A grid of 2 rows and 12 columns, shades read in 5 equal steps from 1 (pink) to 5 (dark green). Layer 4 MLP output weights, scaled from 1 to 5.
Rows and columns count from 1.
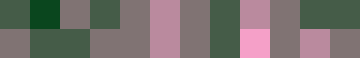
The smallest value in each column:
3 4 3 3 3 2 3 4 1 3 2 3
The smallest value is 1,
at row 2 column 9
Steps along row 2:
up same down same down up up down up down up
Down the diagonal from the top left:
4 4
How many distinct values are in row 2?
4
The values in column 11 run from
2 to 4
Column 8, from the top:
4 4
